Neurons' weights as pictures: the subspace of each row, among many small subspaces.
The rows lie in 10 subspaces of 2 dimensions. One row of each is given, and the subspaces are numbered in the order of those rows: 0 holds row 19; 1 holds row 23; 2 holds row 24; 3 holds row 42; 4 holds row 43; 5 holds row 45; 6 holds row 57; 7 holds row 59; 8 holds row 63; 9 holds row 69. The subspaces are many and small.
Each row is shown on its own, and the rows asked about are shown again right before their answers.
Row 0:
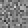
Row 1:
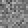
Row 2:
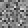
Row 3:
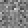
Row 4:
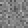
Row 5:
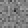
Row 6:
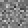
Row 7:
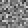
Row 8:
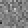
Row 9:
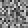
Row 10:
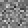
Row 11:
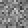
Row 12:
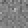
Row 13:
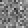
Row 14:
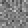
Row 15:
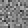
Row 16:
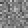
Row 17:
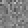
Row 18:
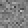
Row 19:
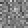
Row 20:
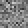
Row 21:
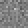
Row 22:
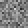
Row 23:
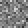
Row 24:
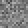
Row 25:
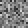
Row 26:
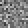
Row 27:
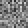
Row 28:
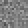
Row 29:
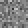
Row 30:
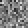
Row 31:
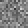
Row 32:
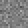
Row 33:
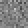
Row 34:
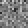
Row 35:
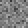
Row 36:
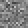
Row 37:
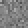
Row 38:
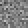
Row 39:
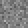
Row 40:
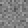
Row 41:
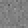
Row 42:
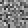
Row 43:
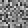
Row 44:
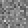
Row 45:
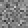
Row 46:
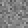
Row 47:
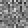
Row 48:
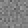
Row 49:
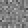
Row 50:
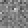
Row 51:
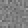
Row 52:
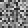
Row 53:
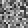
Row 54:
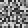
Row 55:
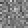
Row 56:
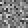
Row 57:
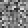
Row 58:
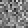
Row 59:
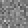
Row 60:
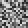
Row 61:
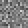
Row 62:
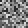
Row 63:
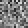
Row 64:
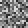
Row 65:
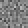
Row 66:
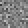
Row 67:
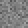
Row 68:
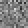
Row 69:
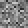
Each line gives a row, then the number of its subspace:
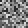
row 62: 1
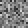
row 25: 4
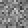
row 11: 2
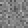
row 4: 0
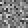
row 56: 3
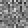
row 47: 8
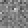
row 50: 6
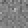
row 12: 6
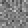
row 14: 6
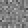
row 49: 1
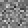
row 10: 5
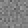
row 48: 0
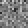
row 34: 6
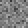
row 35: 1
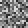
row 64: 1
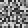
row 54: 4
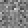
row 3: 6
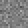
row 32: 4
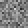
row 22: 8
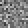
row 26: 3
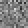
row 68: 8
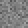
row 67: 7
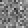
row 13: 2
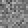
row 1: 2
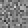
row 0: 0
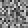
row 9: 7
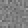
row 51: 1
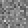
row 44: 7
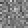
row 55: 0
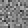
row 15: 4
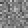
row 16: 0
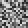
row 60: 6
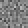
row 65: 0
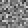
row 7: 1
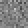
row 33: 8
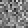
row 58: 9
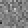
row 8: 9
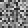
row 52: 5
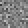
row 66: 3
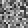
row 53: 7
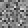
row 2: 5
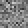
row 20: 9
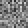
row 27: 8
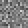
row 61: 4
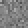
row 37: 2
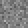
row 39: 7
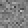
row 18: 9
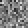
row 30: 2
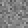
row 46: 7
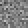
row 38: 3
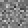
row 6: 5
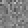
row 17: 2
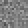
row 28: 3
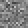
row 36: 9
